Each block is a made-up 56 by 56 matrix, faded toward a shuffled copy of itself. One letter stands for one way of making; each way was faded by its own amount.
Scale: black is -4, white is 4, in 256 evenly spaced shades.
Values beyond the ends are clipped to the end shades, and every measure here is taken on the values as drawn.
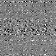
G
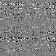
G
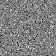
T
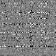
G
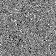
T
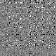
G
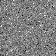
T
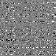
G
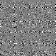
G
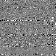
G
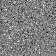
T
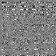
G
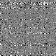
G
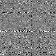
G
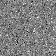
T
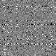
G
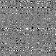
G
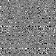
G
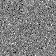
T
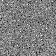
T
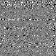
G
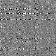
G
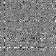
G
